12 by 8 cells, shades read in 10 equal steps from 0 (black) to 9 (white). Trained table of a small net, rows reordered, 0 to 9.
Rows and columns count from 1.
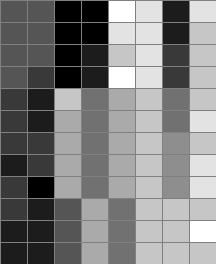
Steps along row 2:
same down same up same down up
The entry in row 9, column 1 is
2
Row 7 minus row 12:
1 1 3 -2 2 0 -2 0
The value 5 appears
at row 7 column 7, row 8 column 7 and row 9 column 7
